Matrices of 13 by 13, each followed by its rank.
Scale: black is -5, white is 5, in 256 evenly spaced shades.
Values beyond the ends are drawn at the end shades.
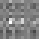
two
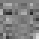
two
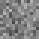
full rank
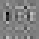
two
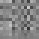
two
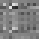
two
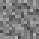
full rank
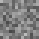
full rank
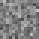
full rank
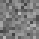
full rank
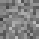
full rank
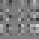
two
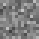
full rank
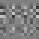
two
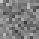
full rank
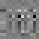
two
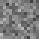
full rank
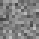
full rank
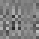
two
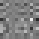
two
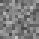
full rank
